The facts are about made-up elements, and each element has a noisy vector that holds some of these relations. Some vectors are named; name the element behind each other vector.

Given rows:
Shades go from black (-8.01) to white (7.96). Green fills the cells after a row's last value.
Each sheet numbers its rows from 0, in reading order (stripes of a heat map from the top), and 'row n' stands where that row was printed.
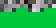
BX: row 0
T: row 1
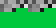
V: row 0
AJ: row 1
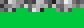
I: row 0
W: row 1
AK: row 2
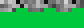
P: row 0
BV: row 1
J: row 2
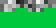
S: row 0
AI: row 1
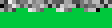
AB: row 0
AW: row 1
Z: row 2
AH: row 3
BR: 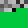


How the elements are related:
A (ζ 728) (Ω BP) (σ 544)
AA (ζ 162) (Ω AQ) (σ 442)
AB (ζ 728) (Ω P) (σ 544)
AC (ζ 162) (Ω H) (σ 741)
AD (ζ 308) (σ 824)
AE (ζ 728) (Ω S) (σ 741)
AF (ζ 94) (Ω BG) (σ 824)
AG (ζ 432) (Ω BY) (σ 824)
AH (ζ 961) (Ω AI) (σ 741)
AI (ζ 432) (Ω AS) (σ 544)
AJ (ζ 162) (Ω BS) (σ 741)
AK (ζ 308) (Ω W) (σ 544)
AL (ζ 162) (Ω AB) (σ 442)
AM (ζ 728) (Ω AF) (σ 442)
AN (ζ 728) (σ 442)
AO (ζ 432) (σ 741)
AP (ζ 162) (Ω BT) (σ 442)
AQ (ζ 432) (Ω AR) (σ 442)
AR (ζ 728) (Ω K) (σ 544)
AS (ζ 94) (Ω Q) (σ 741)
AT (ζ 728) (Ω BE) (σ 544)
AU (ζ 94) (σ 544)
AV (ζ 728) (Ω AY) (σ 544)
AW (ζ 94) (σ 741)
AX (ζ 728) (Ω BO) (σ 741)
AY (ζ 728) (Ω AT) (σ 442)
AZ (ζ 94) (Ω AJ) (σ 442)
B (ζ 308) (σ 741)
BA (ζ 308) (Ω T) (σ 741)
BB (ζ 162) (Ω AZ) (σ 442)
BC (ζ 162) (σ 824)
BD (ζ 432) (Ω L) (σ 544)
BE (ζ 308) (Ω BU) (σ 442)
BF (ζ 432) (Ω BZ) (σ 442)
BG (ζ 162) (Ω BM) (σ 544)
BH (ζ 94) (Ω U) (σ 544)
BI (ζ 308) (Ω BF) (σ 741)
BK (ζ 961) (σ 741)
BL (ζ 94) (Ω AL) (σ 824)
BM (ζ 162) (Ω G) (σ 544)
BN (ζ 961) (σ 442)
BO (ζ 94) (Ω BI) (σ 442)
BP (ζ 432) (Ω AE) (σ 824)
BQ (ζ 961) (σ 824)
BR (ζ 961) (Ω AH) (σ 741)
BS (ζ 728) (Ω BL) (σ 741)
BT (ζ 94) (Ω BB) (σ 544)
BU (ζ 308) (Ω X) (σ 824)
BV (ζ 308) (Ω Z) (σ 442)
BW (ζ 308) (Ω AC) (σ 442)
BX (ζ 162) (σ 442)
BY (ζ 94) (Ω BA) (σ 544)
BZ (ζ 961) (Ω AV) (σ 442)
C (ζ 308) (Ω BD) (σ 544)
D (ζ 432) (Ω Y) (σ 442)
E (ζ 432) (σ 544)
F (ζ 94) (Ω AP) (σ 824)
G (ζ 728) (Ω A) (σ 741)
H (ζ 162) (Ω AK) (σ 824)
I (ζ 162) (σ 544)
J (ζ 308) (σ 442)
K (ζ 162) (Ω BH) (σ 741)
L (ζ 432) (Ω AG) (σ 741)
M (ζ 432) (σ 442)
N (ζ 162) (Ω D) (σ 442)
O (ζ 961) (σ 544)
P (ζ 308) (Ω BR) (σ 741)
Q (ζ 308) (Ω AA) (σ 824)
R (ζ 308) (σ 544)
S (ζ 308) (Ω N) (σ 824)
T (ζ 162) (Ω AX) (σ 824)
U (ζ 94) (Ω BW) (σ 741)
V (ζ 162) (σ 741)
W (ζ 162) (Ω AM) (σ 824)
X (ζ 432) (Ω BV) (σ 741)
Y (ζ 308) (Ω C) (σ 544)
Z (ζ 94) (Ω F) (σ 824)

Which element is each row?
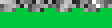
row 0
BA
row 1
AL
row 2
BU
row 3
A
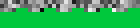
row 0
AN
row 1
BK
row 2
AG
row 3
BQ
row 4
BH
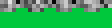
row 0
AQ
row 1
N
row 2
BF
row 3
BI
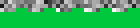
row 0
BY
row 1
AD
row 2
BT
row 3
U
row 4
AS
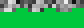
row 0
Q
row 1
BC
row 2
D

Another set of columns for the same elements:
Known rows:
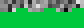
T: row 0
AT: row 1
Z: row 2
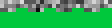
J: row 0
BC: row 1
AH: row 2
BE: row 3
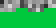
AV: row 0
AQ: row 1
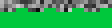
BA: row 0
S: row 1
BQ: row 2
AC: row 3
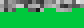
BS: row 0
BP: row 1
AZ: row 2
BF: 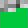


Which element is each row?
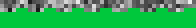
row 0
BL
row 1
AF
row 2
AY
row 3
AR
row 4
AB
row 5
K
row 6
AM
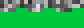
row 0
I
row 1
AK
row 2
AJ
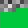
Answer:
AI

